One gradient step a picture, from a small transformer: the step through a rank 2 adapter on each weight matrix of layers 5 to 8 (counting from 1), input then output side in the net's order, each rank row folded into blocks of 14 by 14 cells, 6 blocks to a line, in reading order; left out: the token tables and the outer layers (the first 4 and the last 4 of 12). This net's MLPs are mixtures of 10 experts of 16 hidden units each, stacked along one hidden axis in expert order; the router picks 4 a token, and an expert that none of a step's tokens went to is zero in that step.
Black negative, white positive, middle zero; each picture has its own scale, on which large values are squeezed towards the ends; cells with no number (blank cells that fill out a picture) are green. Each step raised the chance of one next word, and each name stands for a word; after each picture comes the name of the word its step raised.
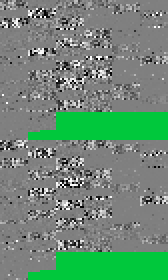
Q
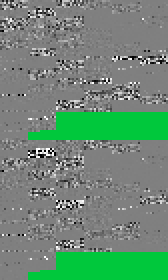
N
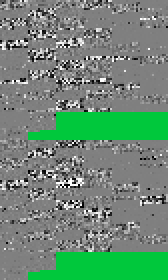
Q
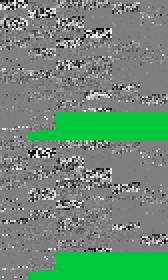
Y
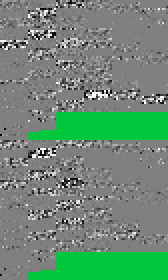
Y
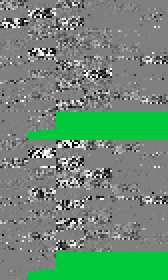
N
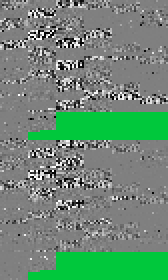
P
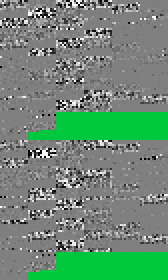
N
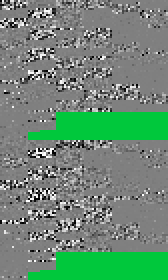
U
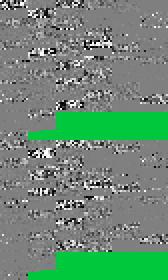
N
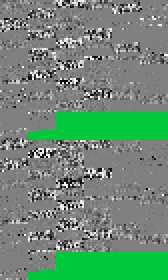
U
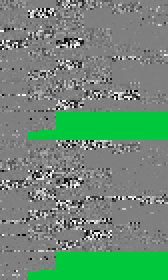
P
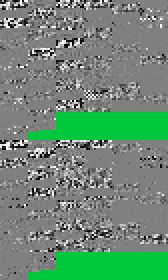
U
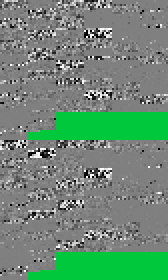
U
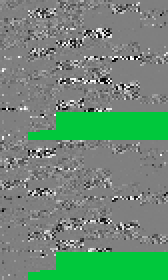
N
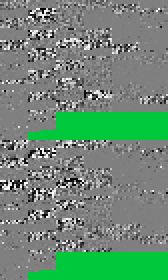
Y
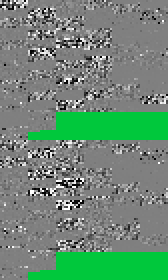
Q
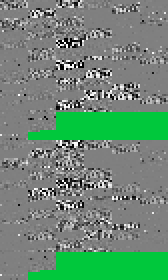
P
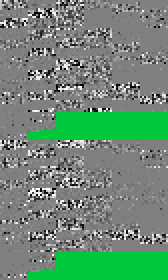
P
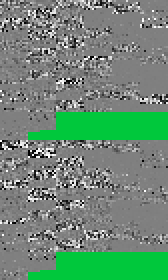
U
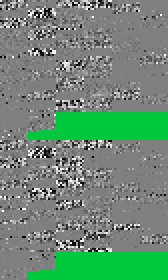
Y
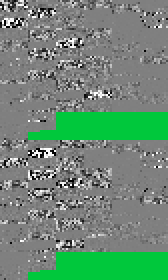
Y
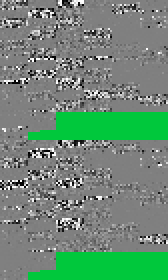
Y
